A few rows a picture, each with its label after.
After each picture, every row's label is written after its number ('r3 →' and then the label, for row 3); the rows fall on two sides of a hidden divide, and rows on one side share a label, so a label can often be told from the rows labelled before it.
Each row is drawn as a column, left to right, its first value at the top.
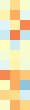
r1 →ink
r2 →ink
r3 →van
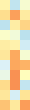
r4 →ink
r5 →ink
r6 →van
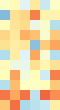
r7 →van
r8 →ink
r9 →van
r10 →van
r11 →van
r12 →ink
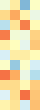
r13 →ink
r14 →ink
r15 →van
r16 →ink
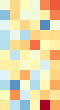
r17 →van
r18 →van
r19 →van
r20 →van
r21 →ink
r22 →ink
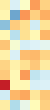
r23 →ink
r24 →van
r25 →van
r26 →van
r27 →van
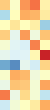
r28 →van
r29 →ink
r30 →ink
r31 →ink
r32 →ink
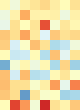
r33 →ink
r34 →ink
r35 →ink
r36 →van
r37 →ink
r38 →ink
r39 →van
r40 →ink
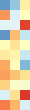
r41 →ink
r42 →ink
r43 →van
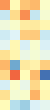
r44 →van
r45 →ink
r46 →van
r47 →van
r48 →van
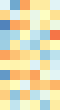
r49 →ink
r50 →van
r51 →van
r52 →ink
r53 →van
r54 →ink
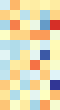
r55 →ink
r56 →van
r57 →van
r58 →van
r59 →ink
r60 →van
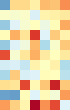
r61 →ink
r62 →ink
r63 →ink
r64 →ink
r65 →ink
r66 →ink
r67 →van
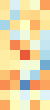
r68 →ink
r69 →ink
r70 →van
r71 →ink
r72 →ink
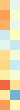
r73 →ink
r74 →ink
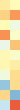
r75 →van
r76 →ink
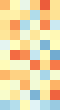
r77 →van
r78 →van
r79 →ink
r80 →van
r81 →van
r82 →van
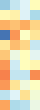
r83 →ink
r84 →van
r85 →van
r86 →van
